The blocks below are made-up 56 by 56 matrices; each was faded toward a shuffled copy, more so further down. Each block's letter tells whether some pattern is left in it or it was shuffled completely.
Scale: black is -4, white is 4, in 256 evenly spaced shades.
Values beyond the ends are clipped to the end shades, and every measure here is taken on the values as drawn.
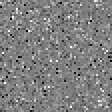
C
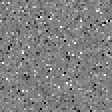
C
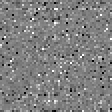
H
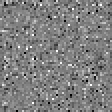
H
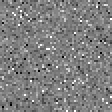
C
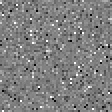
C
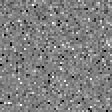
C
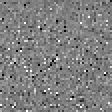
H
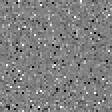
C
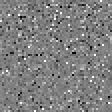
H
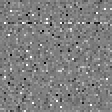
H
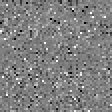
H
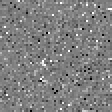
C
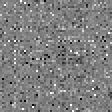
H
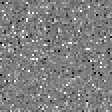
C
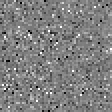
H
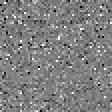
H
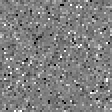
C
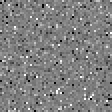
C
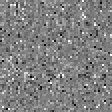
H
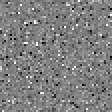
C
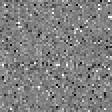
H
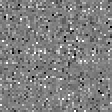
H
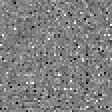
H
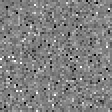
C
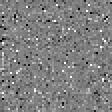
H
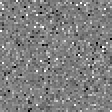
C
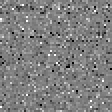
H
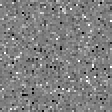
C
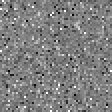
C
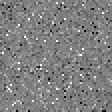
C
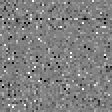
H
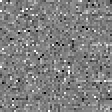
H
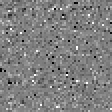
H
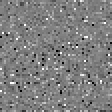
H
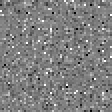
H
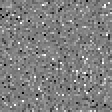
C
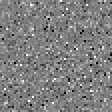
H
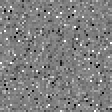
C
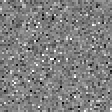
C
